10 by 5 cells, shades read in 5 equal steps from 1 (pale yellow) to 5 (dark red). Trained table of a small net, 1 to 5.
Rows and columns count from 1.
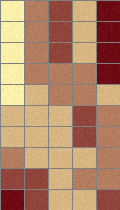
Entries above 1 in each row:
4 4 4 4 4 5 5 5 5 5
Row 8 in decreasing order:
3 3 2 2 2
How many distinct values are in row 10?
3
